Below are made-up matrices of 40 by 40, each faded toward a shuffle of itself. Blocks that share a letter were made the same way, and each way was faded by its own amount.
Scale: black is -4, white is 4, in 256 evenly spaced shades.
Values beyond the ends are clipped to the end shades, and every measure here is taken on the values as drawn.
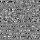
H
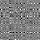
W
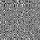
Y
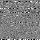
H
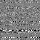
H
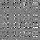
W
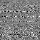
H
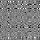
W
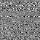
H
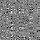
Y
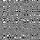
W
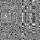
Y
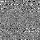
H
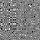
Y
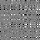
W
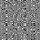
Y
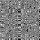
Y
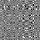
W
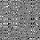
Y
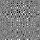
W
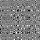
W
